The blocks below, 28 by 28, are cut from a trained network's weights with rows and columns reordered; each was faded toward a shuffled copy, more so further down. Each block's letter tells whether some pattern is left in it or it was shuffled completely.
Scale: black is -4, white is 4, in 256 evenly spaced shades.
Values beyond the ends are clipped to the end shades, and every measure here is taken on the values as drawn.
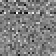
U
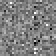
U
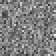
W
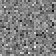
W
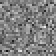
U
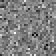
W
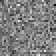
W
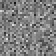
W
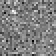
U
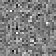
U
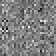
U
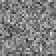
W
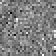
U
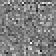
U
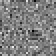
U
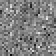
W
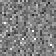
W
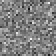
W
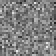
U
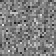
W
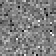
W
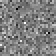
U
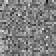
U
